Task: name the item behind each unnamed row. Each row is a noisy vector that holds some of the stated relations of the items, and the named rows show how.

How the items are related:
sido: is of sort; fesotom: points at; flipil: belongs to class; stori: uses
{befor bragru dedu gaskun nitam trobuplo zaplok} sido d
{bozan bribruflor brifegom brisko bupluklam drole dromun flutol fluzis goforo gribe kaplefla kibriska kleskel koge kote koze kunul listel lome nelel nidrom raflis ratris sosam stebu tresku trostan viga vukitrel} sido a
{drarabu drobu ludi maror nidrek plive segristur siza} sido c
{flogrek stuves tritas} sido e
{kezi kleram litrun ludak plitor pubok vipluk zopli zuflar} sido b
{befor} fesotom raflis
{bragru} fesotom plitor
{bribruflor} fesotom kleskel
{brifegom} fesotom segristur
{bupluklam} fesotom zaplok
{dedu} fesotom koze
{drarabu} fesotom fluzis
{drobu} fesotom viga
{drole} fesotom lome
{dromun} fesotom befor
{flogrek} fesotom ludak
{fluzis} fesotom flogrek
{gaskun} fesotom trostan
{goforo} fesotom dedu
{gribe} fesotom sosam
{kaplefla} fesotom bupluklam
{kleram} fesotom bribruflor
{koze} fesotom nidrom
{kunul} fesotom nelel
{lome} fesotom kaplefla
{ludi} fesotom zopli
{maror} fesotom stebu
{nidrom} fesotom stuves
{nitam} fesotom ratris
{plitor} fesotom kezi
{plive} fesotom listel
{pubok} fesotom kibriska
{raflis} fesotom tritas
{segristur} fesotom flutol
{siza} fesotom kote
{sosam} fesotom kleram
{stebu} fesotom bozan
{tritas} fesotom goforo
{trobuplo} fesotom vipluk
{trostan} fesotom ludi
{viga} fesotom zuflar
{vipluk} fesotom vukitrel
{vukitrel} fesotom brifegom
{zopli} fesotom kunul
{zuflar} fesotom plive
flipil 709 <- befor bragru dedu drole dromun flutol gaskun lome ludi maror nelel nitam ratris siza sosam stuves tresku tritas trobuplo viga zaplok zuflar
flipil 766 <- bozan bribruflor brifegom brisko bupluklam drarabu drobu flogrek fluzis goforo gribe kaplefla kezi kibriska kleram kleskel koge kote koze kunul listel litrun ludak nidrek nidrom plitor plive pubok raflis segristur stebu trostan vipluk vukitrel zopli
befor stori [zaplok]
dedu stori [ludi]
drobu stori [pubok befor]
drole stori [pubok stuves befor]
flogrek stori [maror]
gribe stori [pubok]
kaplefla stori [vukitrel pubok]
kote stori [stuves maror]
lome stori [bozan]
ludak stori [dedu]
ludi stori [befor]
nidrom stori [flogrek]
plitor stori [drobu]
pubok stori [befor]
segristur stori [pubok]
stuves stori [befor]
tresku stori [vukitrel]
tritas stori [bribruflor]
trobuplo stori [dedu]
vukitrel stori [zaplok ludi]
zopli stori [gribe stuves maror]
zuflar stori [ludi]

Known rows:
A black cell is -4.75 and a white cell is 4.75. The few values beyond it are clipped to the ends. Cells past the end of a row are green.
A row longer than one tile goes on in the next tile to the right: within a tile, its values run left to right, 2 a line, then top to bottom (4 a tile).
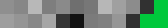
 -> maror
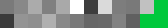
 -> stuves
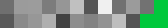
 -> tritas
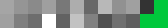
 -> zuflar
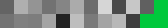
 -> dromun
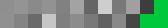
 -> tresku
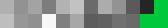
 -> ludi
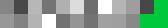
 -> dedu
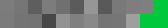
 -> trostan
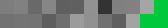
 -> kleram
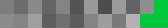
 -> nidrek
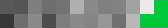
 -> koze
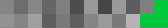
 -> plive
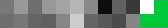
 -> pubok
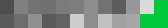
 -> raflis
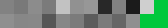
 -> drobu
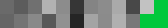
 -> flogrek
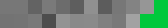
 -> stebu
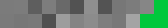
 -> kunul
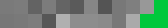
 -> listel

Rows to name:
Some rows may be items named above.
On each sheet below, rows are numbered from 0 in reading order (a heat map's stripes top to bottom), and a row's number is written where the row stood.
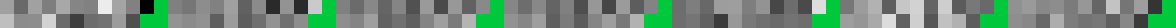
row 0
trobuplo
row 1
segristur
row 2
nidrek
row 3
plive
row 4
gribe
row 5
befor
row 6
lome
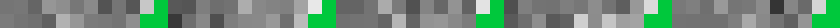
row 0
kaplefla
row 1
koze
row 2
kote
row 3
raflis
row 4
plitor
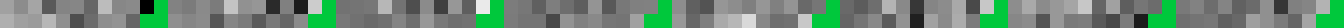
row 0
zaplok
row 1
drobu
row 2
zopli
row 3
trostan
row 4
vukitrel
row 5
flogrek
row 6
drole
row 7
litrun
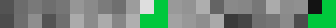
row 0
goforo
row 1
siza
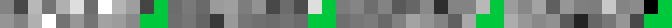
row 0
dedu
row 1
gribe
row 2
kezi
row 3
gaskun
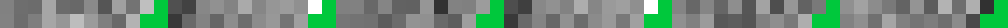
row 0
ludak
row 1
nidrom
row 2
vipluk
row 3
nidrom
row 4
drarabu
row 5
ratris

